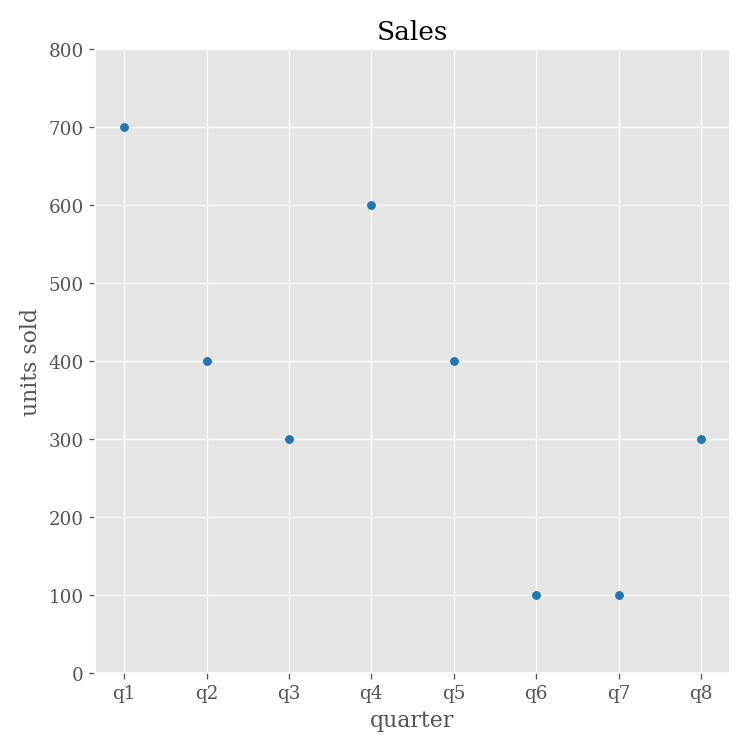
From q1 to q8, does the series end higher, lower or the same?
lower
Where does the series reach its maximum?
q1
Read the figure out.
Title: Sales
x-axis: quarter, ticks q1 q2 q3 q4 q5 q6 q7 q8
y-axis: units sold, ticks 0 100 200 300 400 500 600 700 800
Values:
700 400 300 600 400 100 100 300
